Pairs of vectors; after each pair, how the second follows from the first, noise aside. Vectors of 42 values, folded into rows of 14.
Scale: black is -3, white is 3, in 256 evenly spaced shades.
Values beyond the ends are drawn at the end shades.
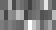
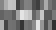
wrapped around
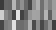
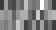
reversed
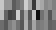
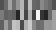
reversed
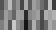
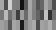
wrapped around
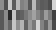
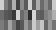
wrapped around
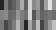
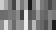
reversed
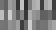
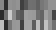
wrapped around
